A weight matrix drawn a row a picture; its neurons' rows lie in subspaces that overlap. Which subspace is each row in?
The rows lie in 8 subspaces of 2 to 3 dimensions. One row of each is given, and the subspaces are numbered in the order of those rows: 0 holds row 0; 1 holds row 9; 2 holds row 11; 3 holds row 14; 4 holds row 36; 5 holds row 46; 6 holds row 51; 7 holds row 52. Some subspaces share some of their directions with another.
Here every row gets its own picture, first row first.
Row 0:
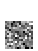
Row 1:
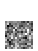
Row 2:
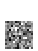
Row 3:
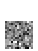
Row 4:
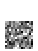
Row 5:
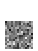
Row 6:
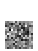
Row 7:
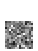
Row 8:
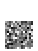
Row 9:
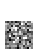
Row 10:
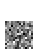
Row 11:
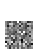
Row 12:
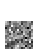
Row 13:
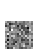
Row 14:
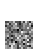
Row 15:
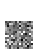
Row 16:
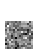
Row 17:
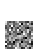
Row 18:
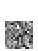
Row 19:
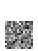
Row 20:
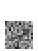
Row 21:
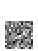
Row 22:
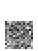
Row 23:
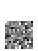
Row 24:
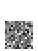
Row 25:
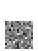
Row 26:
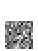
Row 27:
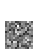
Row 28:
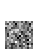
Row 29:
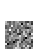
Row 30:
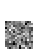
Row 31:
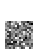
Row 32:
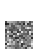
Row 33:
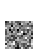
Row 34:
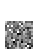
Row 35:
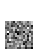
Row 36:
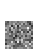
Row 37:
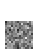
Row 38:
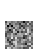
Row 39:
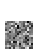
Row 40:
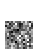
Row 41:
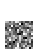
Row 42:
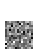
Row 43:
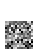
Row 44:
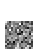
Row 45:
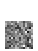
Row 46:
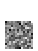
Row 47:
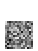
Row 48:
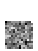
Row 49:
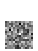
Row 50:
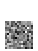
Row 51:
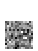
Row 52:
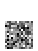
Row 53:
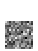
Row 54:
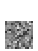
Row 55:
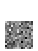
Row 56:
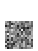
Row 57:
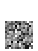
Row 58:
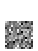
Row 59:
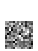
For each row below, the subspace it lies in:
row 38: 6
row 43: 4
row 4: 6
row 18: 4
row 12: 4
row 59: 7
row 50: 0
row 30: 5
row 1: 6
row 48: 5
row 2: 1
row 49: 7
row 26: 3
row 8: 0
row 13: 7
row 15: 2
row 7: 5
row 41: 1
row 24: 4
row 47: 1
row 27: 0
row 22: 1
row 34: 6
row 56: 7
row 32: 1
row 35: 0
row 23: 5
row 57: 4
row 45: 4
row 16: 6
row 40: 3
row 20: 7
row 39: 0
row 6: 7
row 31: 0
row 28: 3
